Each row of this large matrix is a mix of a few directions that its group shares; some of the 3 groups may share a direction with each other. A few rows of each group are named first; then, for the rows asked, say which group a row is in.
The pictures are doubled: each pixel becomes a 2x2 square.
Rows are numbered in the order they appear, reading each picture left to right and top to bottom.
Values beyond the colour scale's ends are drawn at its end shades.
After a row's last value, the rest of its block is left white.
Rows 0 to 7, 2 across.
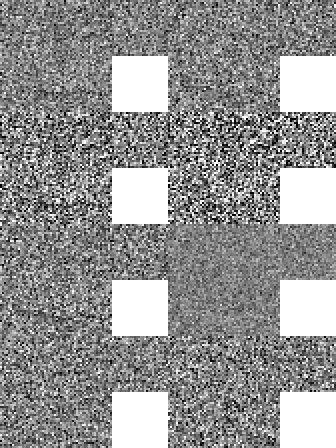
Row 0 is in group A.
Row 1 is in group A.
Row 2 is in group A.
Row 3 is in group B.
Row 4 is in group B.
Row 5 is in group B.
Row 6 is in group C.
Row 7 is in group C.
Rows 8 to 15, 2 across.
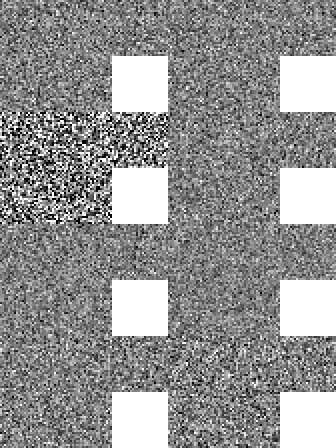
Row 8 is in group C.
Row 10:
A
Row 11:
A
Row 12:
C
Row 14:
B
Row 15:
B
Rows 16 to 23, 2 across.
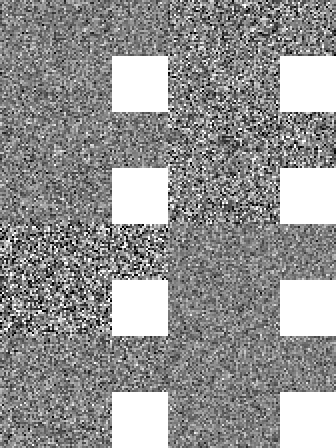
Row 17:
B
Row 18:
B
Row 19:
A
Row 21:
A
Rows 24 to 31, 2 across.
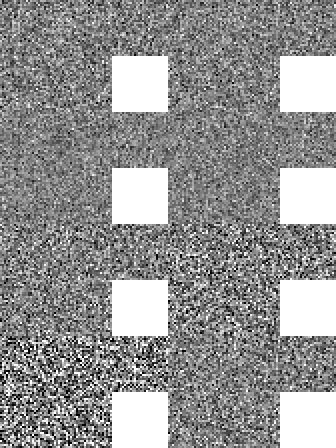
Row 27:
C
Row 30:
C
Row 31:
B
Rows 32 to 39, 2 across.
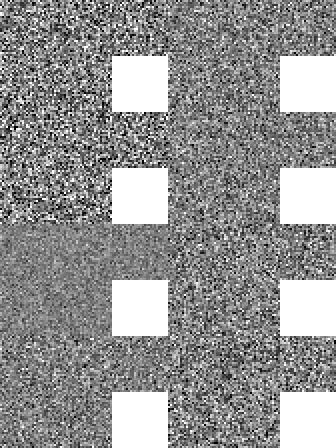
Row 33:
A
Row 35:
C
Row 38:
A
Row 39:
A
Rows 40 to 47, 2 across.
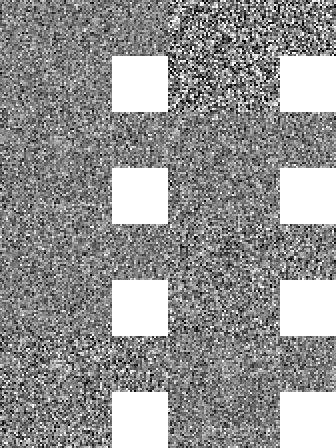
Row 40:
A
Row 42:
A
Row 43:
B
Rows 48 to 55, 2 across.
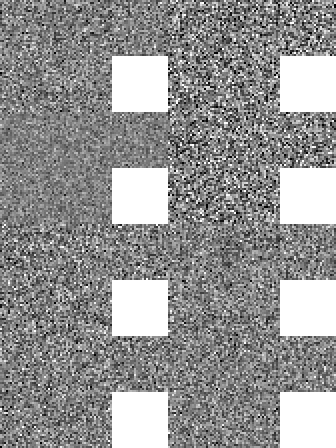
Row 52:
C
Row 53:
A
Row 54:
B
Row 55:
B
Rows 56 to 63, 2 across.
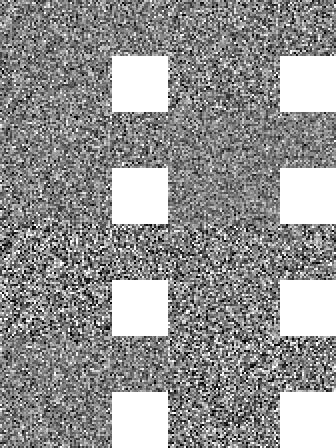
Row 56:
B
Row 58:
B
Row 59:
C
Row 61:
C
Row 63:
B
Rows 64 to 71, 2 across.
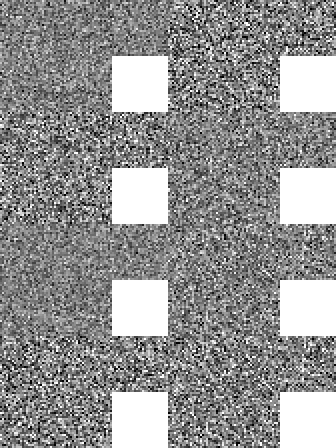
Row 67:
C
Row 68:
B
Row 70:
C
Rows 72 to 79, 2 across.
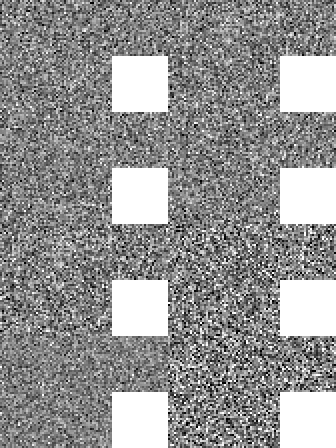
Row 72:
A
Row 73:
A
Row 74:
A
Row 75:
A
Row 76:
A
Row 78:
C
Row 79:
C
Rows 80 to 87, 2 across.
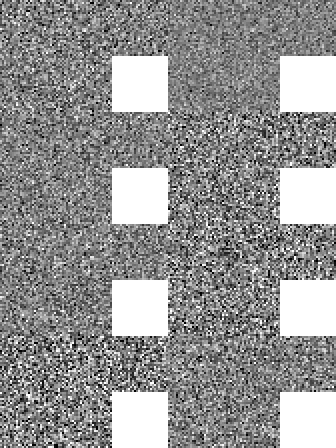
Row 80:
A
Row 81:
A
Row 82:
A
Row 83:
B
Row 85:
A
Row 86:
C
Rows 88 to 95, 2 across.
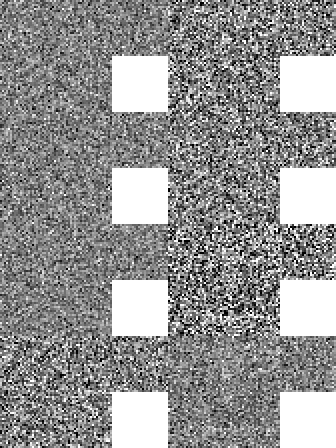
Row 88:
C
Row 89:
B
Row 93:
A
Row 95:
A
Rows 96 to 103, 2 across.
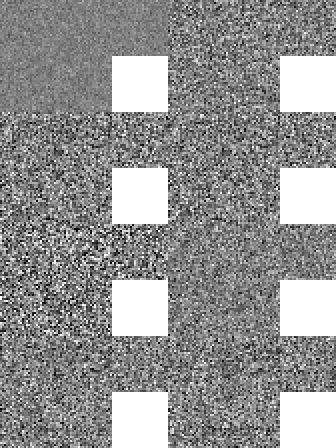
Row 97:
C
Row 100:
B
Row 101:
B
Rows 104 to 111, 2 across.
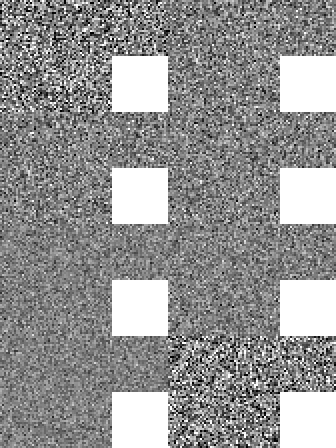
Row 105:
C
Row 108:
A
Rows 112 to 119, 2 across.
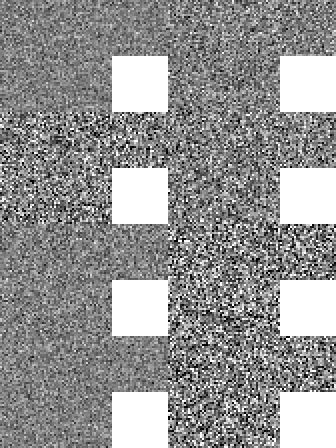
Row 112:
C
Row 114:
A
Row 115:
C
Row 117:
B
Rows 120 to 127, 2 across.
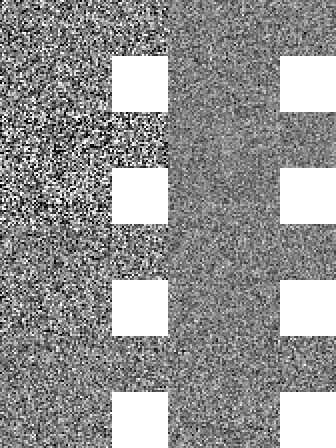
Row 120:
C
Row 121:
C
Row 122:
A
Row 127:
B
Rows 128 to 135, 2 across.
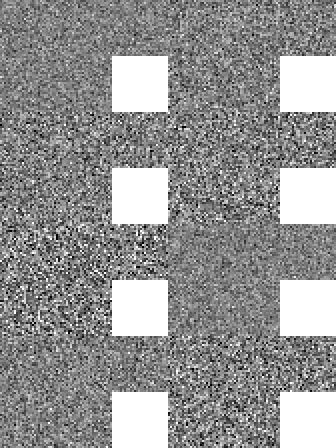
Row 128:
C
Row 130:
A
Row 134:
C
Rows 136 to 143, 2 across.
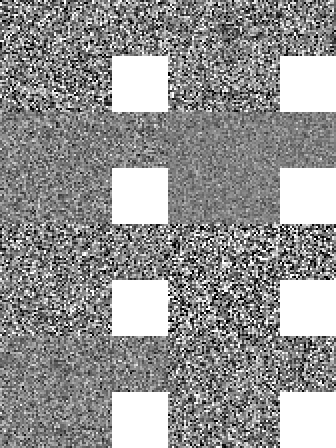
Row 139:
C
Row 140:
A
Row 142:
A
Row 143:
C
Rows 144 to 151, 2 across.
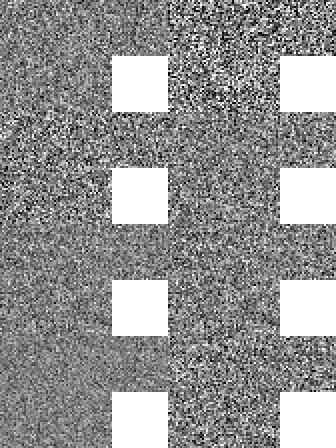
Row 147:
B
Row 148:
C
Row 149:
C
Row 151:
C
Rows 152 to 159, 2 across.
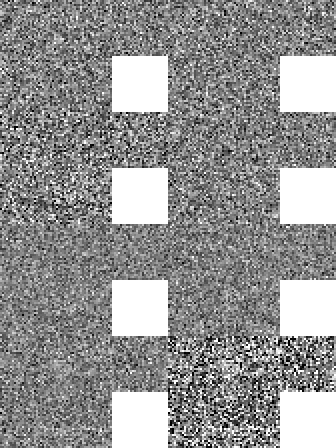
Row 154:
B
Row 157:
C
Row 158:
A
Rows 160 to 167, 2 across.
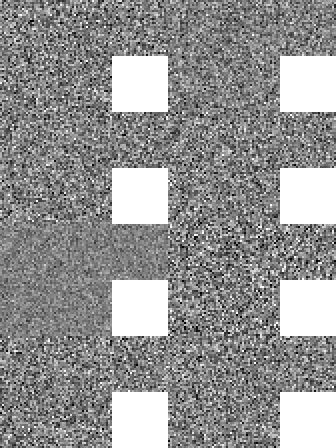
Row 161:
A
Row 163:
B
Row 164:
B
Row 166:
A
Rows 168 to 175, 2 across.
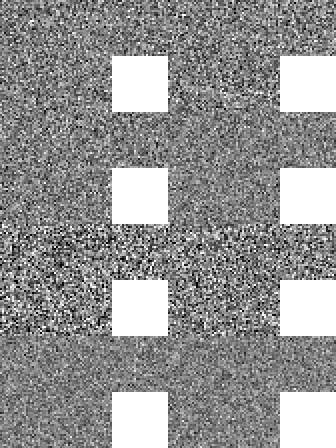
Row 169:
B
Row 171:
B
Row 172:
A
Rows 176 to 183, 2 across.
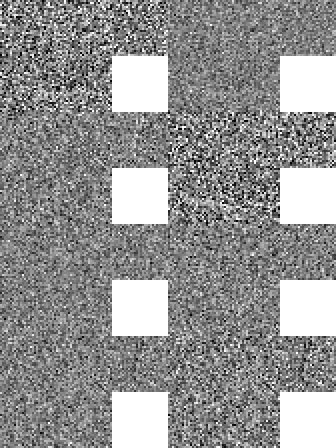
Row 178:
C
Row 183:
C
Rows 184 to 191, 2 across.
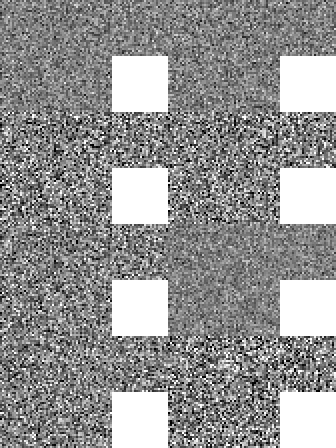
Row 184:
B
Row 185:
C
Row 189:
C
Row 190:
C
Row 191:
A
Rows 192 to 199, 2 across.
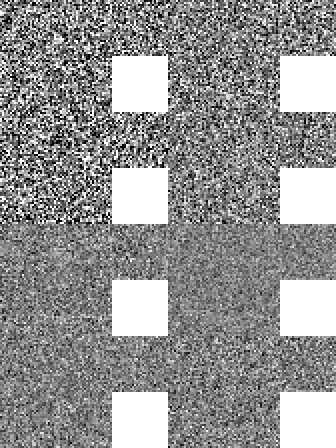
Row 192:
B
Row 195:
C
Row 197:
A
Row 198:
C
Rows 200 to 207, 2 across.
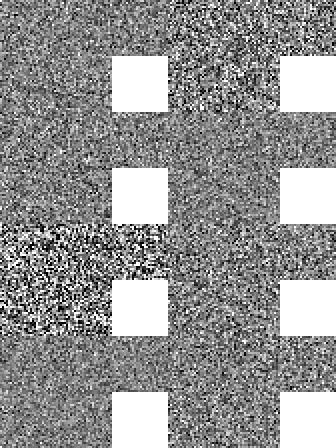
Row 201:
C
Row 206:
B
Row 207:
B
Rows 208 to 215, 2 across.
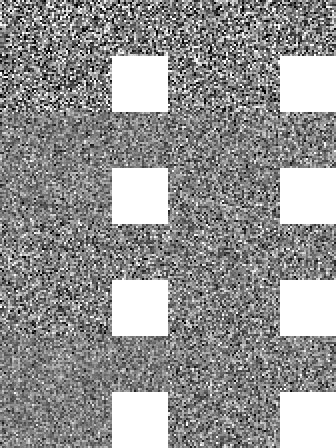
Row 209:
C
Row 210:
B
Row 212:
C
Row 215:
C
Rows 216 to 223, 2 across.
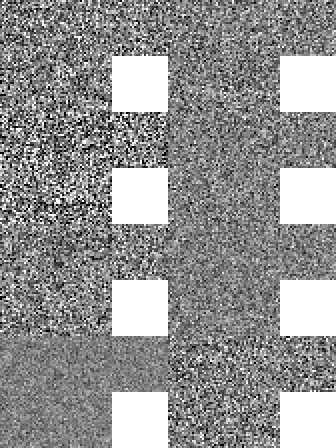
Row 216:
C
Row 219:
B
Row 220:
A
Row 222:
B
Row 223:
C
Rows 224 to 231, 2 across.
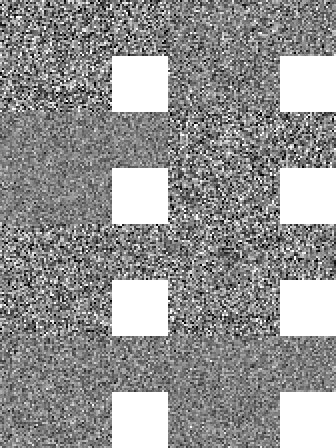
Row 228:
C
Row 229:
A
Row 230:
A
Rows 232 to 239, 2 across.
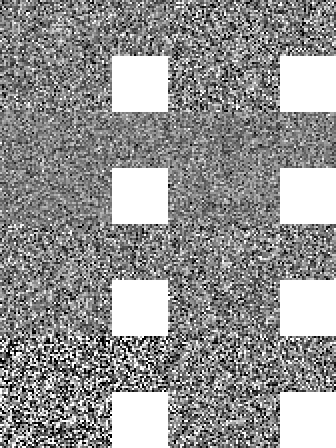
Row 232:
A
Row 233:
C
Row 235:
A
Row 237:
A
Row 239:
B
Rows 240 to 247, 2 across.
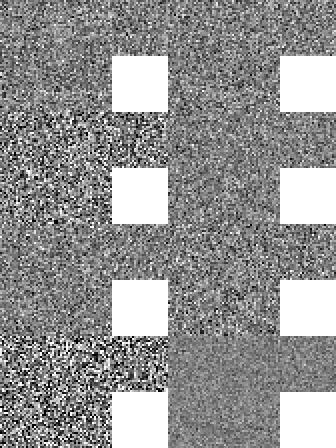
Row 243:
C
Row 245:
C
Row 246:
B
